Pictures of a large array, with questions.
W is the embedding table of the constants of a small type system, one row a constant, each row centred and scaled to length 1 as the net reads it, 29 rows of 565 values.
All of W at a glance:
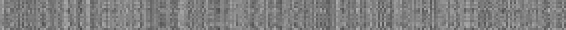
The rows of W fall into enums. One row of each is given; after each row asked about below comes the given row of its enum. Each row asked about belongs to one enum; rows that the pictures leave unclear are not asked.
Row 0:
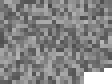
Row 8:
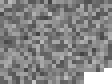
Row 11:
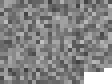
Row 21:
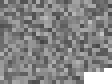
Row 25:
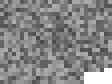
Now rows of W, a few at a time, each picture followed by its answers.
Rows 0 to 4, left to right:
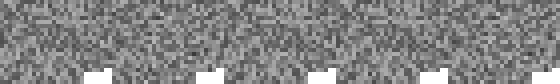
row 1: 8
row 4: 8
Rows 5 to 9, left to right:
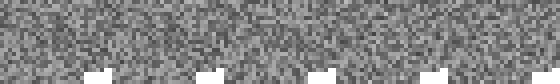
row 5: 25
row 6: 25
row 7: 0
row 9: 8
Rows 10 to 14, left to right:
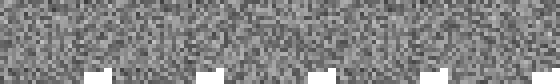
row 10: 11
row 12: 0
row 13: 11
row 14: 21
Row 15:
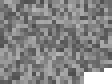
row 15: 0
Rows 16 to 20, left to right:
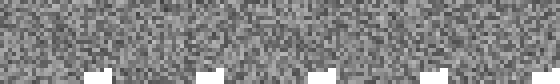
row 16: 25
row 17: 11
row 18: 0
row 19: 21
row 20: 8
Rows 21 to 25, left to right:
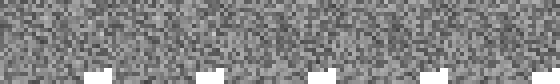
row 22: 21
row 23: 25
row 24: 25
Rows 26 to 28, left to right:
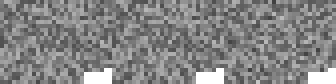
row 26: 0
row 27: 0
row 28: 8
